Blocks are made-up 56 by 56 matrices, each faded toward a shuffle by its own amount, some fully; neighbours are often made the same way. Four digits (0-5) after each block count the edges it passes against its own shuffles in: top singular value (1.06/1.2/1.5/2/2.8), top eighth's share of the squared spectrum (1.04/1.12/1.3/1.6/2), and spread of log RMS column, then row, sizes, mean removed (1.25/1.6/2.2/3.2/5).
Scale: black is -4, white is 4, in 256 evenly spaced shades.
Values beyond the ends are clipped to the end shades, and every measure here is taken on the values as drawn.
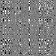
4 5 3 3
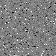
1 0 0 1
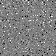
2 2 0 0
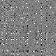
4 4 2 2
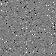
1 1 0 0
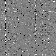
3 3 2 0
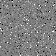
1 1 0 0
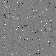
1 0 0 0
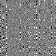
4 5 3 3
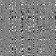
4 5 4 3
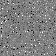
2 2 1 0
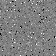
1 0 0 0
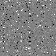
2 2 1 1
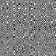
4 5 3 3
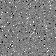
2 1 0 0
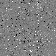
2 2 1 0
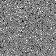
0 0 0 0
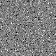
0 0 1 0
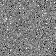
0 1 1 0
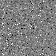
0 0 0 0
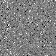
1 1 1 0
